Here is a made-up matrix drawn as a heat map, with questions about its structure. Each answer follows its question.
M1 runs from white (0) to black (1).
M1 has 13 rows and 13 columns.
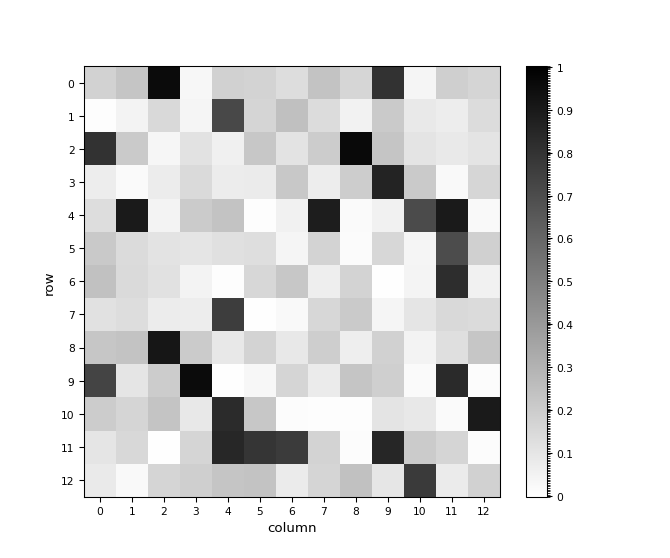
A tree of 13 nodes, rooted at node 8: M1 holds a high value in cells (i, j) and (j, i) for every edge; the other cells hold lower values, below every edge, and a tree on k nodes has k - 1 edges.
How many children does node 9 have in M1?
2
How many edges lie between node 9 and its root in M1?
3
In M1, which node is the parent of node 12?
10
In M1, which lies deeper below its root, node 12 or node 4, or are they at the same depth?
node 12
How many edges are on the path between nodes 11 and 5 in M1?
1
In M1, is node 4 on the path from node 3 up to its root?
no
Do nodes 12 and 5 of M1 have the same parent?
no
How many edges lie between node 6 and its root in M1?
5
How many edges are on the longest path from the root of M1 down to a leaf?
7
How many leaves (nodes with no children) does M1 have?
6
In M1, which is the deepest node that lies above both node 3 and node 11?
9
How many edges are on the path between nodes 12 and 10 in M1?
1
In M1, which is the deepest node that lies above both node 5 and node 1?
11
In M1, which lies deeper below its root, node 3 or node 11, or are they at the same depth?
the same depth
